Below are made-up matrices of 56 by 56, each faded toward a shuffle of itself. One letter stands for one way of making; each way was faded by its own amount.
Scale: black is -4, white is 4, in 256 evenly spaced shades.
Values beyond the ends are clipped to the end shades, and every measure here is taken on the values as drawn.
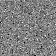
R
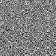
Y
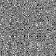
Y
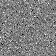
R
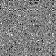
Y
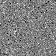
R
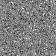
R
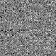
Y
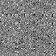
Y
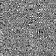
Y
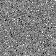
R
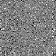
Y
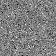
R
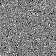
R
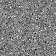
R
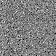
R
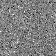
R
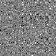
Y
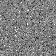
R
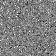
R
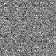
Y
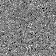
R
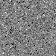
R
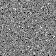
R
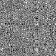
Y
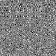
Y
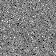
R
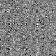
Y
